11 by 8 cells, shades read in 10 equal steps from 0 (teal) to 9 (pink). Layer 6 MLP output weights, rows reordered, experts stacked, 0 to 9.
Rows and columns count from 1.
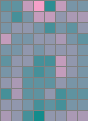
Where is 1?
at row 1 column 5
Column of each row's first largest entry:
4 4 2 1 3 6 6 2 2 1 1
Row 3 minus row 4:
-3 1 1 -1 -3 -2 -1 2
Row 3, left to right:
4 5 5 4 2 4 3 5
